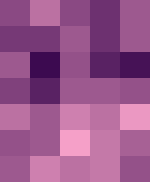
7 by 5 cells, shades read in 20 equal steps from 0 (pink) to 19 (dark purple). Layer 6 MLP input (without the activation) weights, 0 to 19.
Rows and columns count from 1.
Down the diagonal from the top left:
11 13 10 9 1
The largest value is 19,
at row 3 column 2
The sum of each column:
70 76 49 69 65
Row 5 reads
6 9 4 6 1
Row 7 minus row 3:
0 -15 -4 -11 -8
